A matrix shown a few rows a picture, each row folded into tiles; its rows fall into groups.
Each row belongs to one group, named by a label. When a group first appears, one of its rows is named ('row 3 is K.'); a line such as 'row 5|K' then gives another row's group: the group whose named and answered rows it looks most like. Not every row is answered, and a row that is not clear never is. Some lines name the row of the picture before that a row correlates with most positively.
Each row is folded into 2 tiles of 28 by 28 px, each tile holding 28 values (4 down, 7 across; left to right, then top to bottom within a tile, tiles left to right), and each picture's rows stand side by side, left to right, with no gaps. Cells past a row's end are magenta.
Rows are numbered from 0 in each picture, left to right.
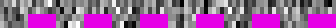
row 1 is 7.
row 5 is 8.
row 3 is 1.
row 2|8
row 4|8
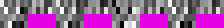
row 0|8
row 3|8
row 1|8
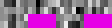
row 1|8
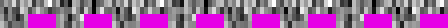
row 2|7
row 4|7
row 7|7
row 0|7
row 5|7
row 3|1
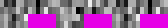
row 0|1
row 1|8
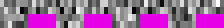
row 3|7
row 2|8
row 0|8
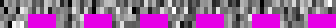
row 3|8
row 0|7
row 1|1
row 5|7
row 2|8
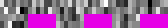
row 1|7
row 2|1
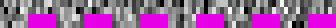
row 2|8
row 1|8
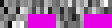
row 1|7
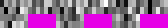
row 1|7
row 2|1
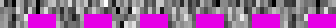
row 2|7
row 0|1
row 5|1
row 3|8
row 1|7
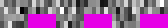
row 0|8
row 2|7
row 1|8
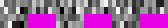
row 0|8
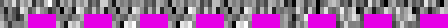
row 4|7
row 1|7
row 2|7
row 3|7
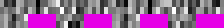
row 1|8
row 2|1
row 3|8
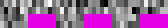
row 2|8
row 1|8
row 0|7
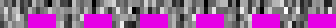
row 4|1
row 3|1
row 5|8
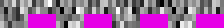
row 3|7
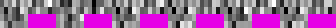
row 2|7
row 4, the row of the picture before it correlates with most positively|0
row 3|7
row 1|1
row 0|7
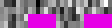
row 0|1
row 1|7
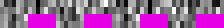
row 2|1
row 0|1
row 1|7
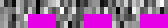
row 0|1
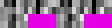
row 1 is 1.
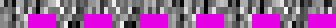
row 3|1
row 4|1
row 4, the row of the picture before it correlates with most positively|1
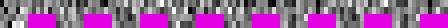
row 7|1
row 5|1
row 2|7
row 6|7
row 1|8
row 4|8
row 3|8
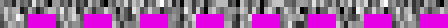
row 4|1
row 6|7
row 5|8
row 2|7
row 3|1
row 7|8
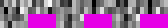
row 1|1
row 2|1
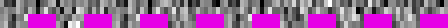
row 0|1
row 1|7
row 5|7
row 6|8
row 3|8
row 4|1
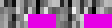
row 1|1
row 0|1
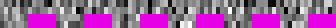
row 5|7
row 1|8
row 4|8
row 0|8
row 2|1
